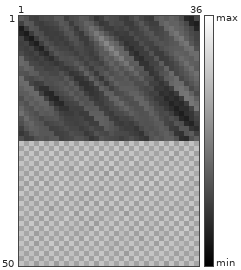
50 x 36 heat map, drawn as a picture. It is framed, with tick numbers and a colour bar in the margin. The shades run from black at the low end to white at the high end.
It is made of 2 by 1 panels. Panel 1,1: low, slanting down to the right. Panel 2,1: high, checkered.
